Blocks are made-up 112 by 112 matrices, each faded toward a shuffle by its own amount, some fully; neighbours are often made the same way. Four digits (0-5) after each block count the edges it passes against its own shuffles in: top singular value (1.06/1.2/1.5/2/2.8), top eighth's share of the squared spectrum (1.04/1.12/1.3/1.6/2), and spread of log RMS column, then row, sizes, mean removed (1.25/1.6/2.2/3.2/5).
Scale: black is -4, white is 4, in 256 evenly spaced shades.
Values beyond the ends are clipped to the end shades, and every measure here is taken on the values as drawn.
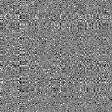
5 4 3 3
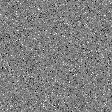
2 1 0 0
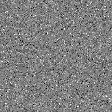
3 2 1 1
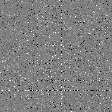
3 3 2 2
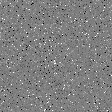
0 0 0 0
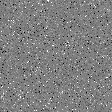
0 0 0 0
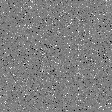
1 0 0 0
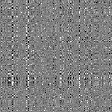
5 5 4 3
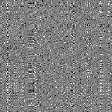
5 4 3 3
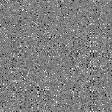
4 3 2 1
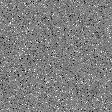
0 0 0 0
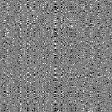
5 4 3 3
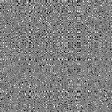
5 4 3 3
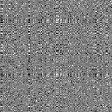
5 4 3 3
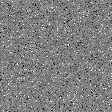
0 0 0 0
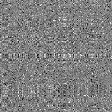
5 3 2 2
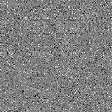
4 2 1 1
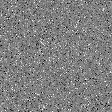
2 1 0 0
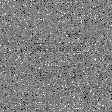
3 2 0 1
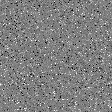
1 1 0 0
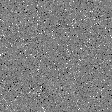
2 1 0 0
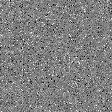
3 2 1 1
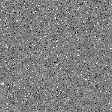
3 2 1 1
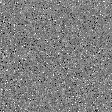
2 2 1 0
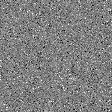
2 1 0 0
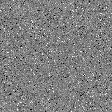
2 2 0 0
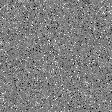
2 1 0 0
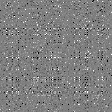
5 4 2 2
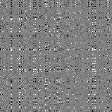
5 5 3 3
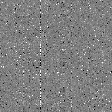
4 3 2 0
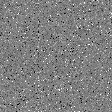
2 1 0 0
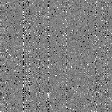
4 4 3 1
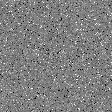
0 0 0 0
